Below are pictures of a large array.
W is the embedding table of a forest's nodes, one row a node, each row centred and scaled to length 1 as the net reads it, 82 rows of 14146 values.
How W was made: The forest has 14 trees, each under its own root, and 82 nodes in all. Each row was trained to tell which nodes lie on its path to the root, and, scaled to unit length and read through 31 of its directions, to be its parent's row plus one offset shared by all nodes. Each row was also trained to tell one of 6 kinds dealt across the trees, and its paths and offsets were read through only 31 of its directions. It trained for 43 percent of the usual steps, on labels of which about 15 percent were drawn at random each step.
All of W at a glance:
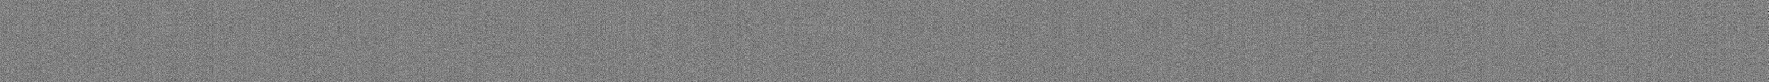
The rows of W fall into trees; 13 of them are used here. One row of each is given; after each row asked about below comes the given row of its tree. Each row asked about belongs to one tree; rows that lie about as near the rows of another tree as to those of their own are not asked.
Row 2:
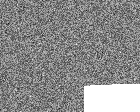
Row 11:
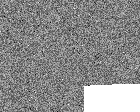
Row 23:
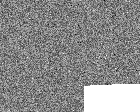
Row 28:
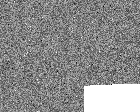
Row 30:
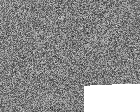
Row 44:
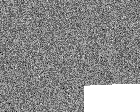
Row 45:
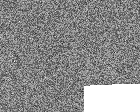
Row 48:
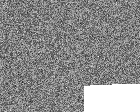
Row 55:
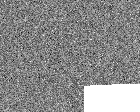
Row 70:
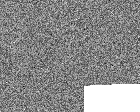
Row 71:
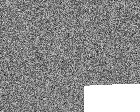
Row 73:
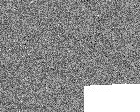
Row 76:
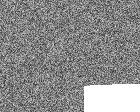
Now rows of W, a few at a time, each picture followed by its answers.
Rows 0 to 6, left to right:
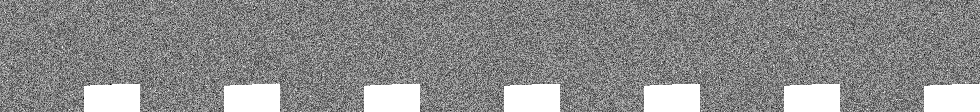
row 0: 76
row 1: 55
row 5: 2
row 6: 76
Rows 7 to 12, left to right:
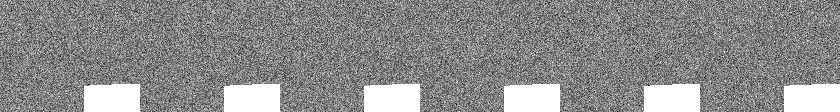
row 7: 70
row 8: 73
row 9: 55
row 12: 70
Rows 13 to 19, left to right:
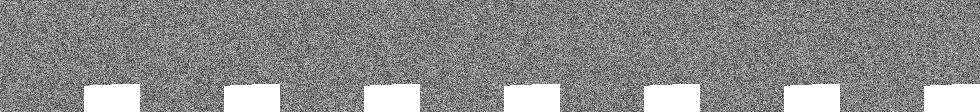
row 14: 11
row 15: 44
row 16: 2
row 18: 30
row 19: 44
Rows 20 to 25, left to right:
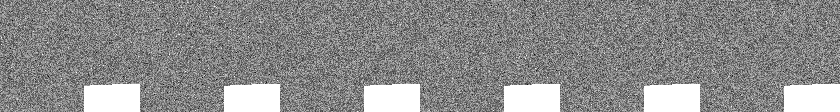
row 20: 55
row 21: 70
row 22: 28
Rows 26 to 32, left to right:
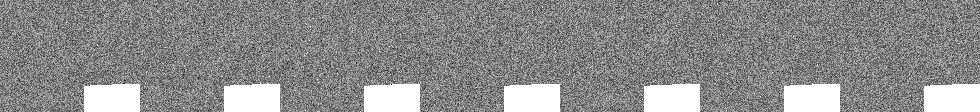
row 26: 30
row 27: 28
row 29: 70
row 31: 28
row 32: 48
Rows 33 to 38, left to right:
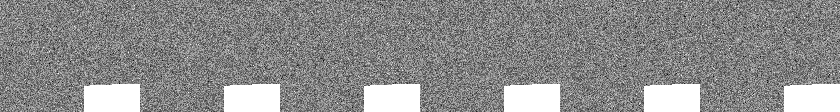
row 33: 70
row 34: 71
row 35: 71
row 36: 48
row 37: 71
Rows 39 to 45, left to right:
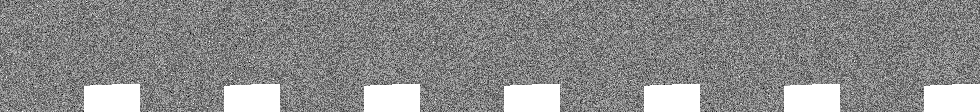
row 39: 55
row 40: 76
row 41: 45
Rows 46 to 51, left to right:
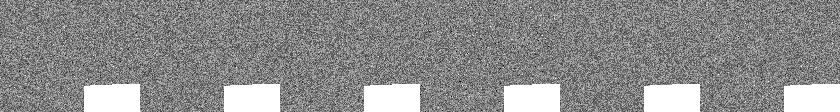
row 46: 71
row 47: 45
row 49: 70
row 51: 76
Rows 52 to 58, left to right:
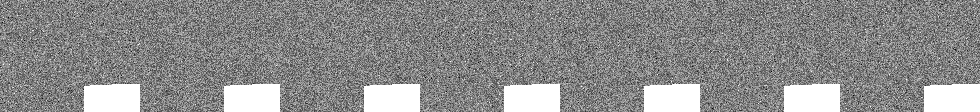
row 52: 2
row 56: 44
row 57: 44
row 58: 11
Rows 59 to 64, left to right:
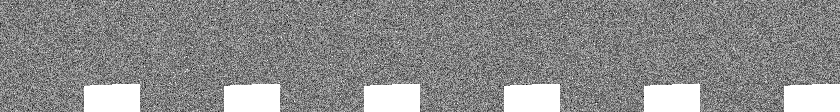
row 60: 70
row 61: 73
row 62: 71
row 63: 23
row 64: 23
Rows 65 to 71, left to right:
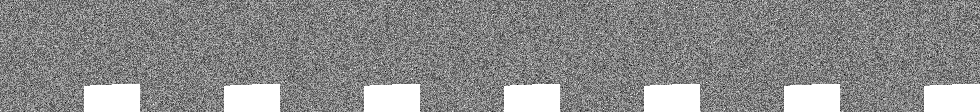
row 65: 30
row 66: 2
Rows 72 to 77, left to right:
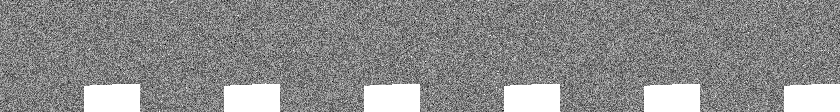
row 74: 28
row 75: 2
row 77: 55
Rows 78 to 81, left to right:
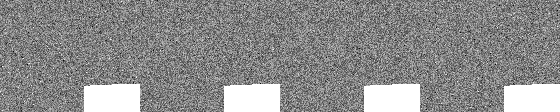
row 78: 71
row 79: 11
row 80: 71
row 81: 76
